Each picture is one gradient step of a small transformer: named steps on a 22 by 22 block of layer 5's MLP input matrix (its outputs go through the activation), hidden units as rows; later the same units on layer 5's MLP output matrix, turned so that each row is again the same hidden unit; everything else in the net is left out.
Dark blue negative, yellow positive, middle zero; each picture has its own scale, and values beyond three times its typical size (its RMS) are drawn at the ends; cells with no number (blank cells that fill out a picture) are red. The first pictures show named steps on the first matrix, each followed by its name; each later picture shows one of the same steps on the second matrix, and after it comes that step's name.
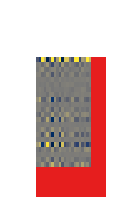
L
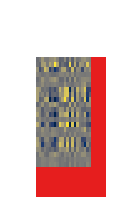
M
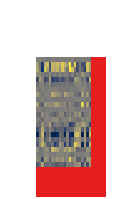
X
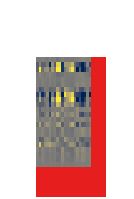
M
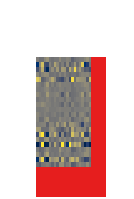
X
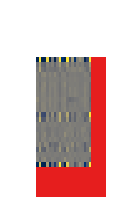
L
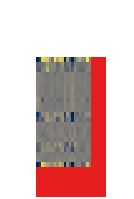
L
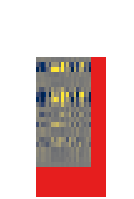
M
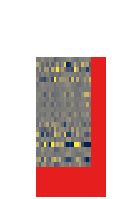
X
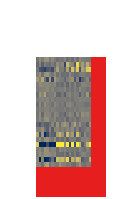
X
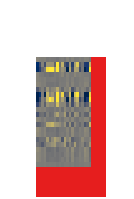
M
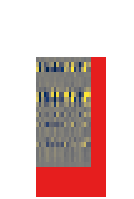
M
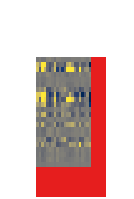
M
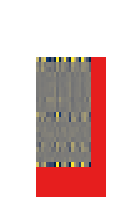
L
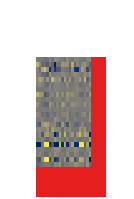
X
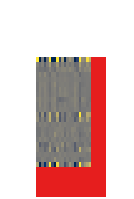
L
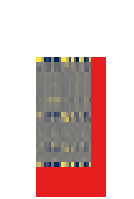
L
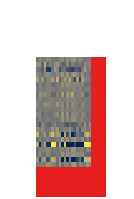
X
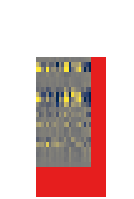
M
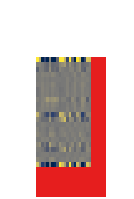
L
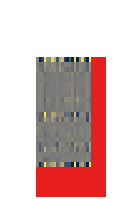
L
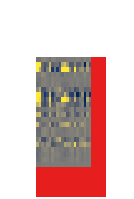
M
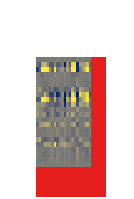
M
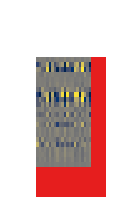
M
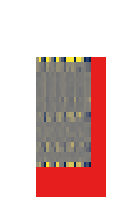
L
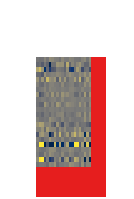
X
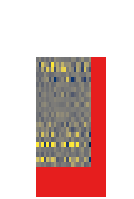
X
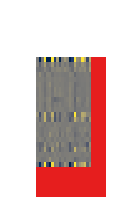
L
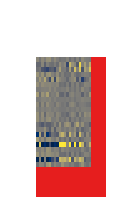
X
